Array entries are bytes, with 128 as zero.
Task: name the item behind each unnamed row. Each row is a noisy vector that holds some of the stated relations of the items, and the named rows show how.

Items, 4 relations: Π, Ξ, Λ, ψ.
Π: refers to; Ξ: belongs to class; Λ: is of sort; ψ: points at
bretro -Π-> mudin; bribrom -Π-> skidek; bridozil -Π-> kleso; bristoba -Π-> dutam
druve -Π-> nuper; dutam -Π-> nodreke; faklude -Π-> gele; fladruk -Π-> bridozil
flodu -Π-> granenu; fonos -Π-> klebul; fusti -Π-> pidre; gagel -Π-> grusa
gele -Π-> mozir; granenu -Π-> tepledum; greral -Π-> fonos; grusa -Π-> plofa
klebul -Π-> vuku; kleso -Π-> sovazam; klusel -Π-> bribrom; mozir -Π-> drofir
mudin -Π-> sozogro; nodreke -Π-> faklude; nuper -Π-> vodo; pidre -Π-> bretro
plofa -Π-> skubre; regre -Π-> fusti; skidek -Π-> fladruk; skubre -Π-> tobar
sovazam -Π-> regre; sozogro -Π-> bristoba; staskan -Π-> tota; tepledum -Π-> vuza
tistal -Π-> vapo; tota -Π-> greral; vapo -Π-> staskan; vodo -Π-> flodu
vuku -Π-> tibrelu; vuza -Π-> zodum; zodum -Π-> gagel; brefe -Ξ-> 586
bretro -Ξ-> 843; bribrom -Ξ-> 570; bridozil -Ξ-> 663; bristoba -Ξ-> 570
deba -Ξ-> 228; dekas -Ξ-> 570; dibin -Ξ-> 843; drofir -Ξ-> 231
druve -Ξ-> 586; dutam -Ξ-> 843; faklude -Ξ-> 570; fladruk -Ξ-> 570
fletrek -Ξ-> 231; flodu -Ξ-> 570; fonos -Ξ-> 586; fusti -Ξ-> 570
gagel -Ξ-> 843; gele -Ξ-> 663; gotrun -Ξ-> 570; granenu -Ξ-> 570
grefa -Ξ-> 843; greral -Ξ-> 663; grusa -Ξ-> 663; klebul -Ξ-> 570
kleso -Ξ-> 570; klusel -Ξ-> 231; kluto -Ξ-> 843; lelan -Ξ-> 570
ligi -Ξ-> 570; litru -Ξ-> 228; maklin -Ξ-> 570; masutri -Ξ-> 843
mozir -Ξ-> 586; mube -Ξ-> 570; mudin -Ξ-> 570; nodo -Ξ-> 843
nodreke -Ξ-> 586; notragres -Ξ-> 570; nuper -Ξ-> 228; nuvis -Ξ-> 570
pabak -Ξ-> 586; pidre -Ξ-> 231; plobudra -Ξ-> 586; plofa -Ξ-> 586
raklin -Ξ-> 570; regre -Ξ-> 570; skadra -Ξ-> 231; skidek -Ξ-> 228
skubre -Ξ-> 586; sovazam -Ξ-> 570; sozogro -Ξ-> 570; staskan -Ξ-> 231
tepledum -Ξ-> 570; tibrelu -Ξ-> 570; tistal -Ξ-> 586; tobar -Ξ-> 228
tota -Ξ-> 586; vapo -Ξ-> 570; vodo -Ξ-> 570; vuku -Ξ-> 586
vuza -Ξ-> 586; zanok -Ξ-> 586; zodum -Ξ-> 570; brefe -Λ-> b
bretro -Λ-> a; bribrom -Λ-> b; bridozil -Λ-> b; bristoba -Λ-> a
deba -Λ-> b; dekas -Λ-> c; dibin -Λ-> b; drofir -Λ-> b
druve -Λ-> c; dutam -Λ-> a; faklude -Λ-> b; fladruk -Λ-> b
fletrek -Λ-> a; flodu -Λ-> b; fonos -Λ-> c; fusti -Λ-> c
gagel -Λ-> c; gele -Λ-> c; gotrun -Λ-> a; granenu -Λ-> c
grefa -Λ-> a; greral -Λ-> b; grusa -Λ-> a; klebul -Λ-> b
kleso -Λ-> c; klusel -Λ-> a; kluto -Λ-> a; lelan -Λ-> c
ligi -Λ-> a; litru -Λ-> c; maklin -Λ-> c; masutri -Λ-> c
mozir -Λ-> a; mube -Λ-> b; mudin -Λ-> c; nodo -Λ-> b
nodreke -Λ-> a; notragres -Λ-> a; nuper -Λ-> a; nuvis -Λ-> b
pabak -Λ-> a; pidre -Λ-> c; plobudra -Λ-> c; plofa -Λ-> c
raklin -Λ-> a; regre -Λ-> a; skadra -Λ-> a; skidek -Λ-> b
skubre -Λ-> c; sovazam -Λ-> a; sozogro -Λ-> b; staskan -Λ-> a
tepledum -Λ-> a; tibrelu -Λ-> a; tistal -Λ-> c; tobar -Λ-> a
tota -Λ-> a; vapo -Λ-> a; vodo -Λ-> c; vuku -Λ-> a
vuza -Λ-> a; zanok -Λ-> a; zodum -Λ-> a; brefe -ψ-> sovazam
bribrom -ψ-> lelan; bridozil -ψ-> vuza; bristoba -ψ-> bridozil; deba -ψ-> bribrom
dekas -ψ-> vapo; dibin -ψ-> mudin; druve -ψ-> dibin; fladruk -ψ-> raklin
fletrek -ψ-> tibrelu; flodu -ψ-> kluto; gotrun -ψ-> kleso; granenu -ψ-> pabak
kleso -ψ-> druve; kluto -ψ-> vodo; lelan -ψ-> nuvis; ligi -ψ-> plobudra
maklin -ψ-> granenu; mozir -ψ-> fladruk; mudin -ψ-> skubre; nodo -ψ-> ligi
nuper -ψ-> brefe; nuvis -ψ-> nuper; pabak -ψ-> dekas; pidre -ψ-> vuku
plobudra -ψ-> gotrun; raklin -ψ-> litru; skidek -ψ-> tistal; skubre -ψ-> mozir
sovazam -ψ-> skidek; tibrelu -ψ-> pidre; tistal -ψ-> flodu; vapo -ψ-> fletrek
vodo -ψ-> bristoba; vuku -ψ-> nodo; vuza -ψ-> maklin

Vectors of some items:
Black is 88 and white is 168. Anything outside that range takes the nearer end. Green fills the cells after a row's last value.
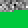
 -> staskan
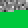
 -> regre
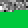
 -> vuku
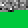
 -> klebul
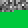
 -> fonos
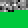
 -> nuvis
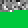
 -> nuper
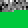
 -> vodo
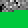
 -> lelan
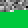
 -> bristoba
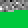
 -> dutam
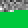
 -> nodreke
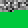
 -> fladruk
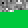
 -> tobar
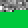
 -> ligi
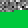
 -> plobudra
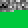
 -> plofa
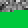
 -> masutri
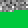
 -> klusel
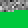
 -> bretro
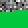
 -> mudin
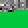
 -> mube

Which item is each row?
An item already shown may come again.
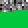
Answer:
tistal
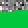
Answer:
fletrek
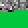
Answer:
klebul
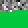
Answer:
nuper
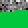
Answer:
fusti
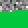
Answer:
skadra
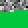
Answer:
bristoba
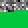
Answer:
brefe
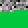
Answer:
kluto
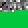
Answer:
skubre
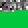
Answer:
skubre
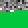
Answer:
vuza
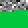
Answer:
sovazam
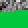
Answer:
gagel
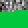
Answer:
gele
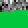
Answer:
vodo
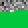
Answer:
grusa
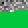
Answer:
grusa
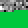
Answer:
tibrelu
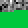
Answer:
granenu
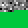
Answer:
greral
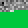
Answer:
grusa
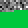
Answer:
druve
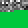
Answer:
pidre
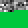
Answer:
dibin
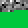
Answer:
dekas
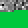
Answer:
vapo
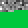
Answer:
pabak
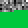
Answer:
tistal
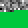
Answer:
skidek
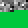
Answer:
nodo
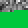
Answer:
masutri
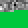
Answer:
tota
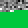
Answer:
vuza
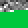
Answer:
mozir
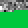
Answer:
vuku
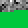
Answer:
maklin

